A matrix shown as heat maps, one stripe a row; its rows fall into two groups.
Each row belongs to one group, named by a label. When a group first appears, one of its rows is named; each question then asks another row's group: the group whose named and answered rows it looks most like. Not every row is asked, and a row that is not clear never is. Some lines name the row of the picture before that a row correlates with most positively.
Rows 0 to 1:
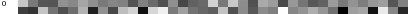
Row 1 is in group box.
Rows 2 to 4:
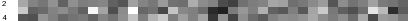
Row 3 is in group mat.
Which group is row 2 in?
mat
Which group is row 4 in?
box
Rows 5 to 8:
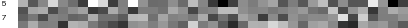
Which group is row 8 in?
mat
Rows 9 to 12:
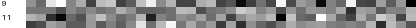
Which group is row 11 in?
mat
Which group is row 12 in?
box
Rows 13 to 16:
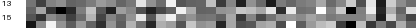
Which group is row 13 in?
box
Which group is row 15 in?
box
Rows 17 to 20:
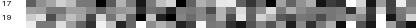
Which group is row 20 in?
mat
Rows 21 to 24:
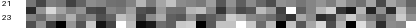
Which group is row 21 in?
box
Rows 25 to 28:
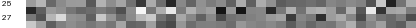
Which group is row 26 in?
box
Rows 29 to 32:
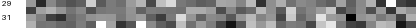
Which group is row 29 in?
box
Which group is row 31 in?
mat
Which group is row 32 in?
mat
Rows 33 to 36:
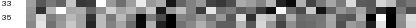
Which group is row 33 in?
mat
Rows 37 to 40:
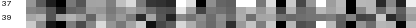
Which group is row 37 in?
mat
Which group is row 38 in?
mat
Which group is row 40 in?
mat
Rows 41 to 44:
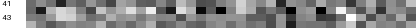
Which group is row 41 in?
mat
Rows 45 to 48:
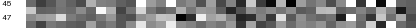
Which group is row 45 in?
box
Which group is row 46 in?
mat
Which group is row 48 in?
box
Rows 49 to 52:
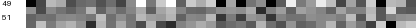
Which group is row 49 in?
box
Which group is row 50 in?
box
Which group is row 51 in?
box
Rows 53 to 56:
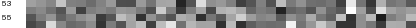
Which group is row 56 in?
box
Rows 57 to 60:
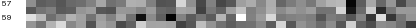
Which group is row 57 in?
mat
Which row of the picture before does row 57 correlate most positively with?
55
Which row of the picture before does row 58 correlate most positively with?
55
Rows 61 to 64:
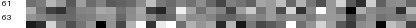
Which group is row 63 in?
mat
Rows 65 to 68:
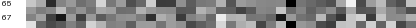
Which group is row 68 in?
box
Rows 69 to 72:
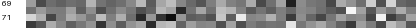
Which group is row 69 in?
box
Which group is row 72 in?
box
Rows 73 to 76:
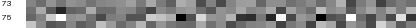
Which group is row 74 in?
mat
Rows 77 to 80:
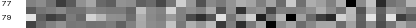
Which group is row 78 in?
box
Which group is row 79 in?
box
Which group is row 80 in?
box
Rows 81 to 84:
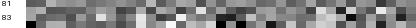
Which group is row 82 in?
mat
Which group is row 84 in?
box
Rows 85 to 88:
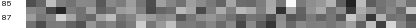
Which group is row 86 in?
mat
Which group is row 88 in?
box
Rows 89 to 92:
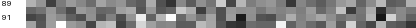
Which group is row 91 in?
box
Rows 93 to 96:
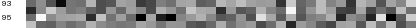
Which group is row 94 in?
box
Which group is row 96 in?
box
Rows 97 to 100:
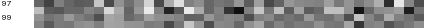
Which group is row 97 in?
box
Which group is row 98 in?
mat
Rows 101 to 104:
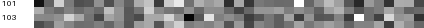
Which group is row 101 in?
box
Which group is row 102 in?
mat
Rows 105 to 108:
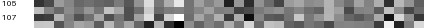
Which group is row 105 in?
box
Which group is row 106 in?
mat
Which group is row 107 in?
box
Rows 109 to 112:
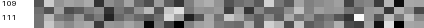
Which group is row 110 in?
box
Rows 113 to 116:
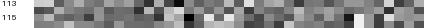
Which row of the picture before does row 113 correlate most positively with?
112
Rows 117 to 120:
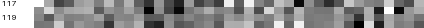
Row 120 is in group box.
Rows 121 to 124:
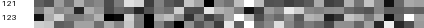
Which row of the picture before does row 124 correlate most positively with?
117
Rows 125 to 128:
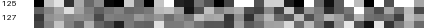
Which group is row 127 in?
box
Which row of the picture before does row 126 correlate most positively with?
123
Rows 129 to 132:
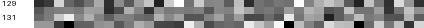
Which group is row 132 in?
mat
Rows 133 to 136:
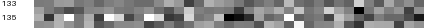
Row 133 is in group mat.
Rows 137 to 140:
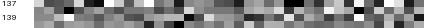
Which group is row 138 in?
mat
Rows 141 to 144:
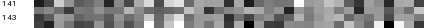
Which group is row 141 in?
box
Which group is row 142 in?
mat
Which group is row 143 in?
box
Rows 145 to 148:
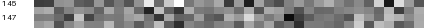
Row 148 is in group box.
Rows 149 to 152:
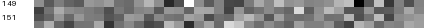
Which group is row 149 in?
mat
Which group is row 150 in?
box
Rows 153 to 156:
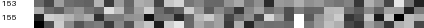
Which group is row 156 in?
box
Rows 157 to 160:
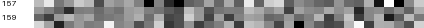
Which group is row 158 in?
mat
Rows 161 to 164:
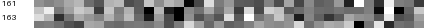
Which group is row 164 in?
mat
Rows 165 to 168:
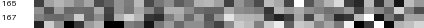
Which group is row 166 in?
box
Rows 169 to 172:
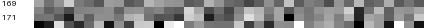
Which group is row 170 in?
mat
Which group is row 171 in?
mat
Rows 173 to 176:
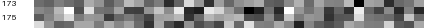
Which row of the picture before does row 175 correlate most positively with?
169
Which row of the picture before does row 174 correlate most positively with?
169
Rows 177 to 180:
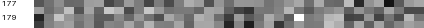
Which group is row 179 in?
box
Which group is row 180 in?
box
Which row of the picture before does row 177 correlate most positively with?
173
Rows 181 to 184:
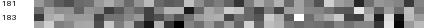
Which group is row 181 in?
mat
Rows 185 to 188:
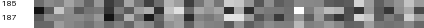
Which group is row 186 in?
box
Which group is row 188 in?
box
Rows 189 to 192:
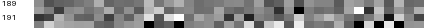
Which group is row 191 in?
box
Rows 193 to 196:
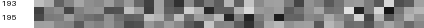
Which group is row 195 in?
box
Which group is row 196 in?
mat
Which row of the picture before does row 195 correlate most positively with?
190
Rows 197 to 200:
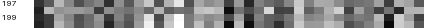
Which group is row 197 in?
box
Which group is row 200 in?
box
